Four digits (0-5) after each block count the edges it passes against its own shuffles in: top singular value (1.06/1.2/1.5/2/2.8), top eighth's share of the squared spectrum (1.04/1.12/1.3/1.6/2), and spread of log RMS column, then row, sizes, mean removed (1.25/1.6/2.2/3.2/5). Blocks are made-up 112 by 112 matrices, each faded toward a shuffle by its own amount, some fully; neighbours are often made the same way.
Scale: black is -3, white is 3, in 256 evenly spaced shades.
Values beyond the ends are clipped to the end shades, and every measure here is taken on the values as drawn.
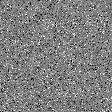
2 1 0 0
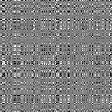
5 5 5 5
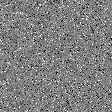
0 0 0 0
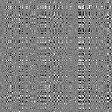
5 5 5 4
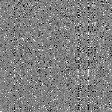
4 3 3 1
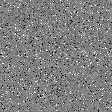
0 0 0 0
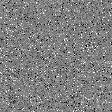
3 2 1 1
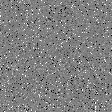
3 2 0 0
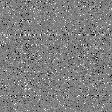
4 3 1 2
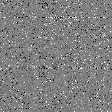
3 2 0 1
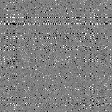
5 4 3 3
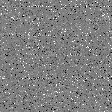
3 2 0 1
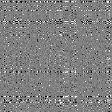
5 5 3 3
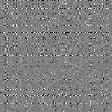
5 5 3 3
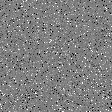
0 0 0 0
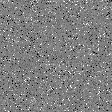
2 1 0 0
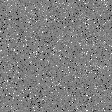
2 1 0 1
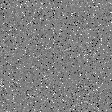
2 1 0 0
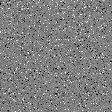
2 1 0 0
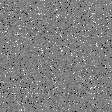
2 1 0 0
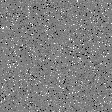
0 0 0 0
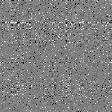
4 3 2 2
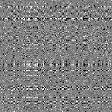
5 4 3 4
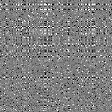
5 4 3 3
